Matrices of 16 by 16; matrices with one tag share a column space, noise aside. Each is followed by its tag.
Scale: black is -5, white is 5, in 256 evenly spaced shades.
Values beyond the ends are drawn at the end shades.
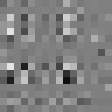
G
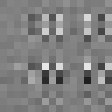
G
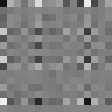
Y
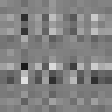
G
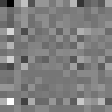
Y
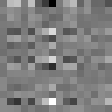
Y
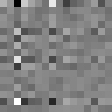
Y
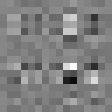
G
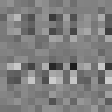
G
